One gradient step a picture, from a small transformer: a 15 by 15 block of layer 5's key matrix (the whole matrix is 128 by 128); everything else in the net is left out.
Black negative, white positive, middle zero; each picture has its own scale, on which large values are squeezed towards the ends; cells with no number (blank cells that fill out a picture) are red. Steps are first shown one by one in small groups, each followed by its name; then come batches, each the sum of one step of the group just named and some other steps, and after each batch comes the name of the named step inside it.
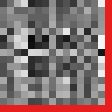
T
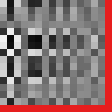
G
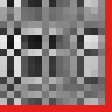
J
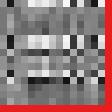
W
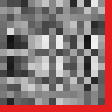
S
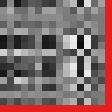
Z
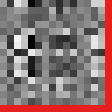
T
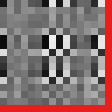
Z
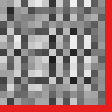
G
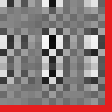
W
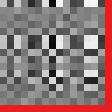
Z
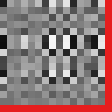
S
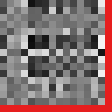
T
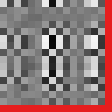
W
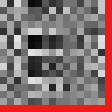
J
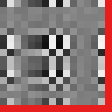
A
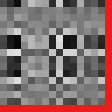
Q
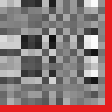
A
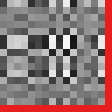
A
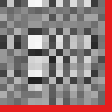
Q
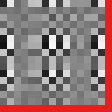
A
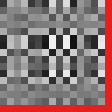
A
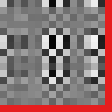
Q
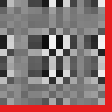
A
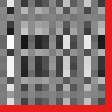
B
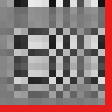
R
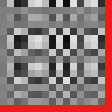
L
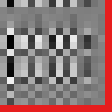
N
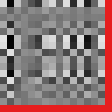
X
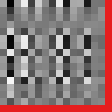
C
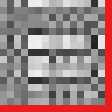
X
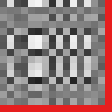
L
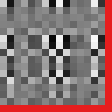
C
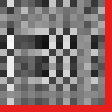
B
